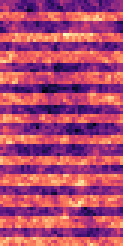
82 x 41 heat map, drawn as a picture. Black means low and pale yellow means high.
Streaks run across, left to right. Overall the values sit about 50% of the way up the scale. Stripes running across repeat 12 times from top to bottom. The ninth with the lowest average is the centre.
